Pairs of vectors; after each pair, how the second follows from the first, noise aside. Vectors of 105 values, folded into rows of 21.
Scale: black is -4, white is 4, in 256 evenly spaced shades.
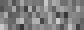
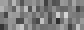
negated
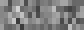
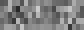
negated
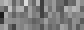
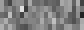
shuffled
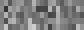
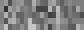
copied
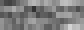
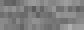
shrunk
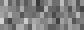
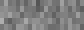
shrunk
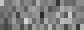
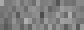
shrunk
